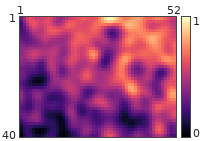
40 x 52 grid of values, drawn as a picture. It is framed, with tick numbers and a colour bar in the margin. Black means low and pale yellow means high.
Values rise toward the top right. The bottom left is the ninth with the lowest average. The texture is blotchy. There are no lone odd cells. The halves do not mirror each other.
